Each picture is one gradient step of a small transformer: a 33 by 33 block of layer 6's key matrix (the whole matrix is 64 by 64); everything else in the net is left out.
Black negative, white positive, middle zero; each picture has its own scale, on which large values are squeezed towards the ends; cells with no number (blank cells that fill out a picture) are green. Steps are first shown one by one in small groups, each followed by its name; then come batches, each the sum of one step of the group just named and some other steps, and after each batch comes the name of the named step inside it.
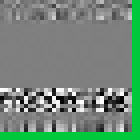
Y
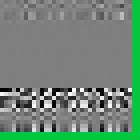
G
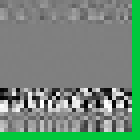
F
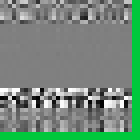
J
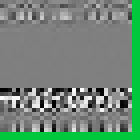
G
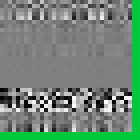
F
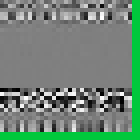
Y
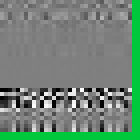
G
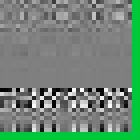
G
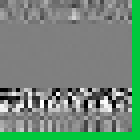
F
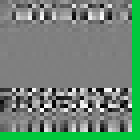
G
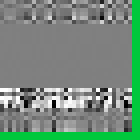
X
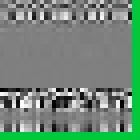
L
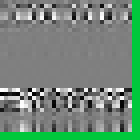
L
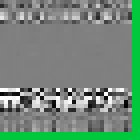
X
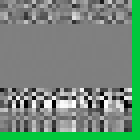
X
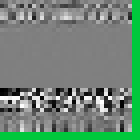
L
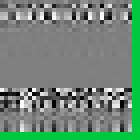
L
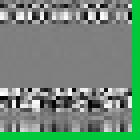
L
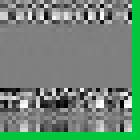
L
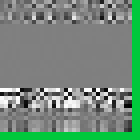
X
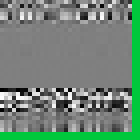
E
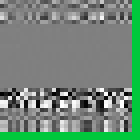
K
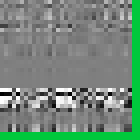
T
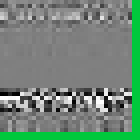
T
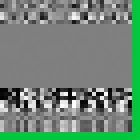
K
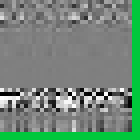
T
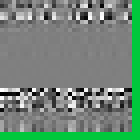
E
